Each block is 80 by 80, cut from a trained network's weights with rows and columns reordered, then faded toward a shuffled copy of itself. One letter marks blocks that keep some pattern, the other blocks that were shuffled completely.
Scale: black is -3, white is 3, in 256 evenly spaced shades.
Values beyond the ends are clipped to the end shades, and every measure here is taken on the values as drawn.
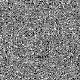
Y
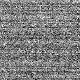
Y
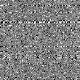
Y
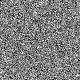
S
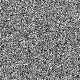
S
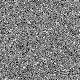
S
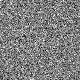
S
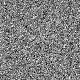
S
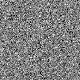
Y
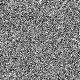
S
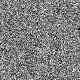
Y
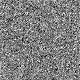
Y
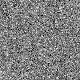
S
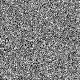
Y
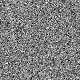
S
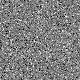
S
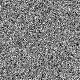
S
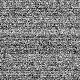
Y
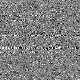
Y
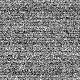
Y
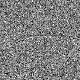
Y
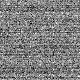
Y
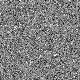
S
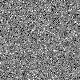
S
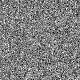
S
